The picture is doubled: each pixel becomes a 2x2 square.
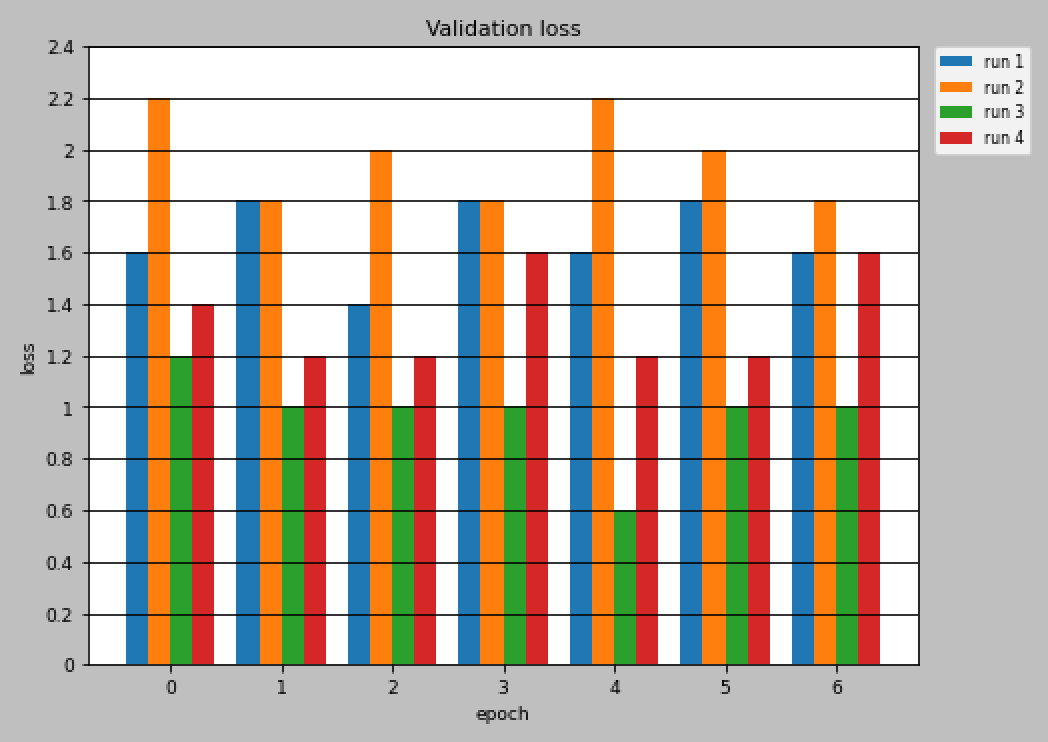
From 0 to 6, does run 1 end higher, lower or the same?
the same
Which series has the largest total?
run 2
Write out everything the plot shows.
Title: Validation loss
x-axis: epoch, ticks 0 1 2 3 4 5 6
y-axis: loss, ticks 0 0.2 0.4 0.6 0.8 1 1.2 1.4 1.6 1.8 2 2.2 2.4
Legend: run 1, run 2, run 3, run 4
Values:
run 1: 1.6 1.8 1.4 1.8 1.6 1.8 1.6
run 2: 2.2 1.8 2 1.8 2.2 2 1.8
run 3: 1.2 1 1 1 0.6 1 1
run 4: 1.4 1.2 1.2 1.6 1.2 1.2 1.6
